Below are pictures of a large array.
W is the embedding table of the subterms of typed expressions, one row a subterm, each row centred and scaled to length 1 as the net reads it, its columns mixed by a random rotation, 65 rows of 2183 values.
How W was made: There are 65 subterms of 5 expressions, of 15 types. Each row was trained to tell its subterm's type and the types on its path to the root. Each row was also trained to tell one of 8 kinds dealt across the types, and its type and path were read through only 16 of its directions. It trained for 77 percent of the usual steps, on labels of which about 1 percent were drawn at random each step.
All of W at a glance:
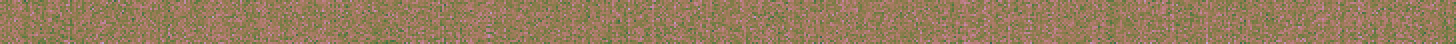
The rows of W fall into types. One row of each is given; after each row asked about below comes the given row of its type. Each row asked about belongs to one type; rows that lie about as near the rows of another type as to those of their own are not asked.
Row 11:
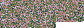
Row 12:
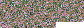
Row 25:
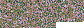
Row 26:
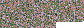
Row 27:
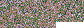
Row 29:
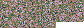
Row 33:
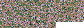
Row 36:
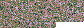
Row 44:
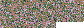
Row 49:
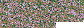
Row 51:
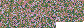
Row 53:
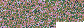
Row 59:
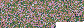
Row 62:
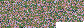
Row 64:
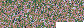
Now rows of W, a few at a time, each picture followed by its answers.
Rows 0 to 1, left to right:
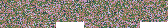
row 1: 12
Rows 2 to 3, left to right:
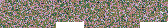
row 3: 25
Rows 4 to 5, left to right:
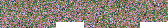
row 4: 33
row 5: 64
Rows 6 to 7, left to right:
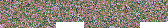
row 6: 49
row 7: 64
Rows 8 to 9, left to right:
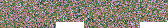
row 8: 59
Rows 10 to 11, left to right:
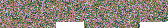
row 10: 26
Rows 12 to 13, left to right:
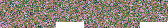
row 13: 62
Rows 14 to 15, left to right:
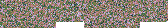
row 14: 33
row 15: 11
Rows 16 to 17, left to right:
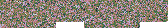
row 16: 49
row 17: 11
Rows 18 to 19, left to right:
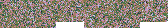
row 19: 29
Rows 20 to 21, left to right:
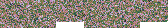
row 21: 51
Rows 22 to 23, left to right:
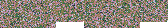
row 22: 59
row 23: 27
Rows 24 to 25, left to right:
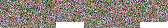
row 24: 49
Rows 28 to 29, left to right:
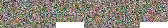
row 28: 33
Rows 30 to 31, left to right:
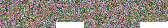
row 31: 26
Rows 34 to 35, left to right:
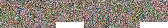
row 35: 64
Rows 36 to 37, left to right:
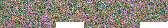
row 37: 11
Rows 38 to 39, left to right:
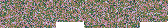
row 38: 12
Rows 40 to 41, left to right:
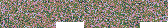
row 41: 64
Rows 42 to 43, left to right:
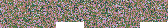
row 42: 12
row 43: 51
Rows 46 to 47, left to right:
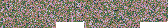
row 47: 51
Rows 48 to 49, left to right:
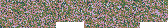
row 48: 25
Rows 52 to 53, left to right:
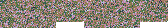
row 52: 51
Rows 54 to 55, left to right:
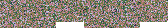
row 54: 62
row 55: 36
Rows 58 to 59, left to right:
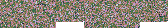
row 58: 59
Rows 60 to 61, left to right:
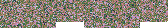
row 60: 33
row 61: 49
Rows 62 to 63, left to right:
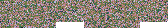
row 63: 12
